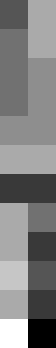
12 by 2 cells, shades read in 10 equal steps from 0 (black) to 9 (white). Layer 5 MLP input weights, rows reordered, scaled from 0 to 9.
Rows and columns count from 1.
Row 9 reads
6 2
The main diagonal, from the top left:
3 6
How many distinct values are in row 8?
2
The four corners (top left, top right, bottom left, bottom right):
3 6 9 0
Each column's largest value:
9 6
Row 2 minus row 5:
-1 1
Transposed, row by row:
3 4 4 4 5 6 2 6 6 7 6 9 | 6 6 5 5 5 6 2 4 2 3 2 0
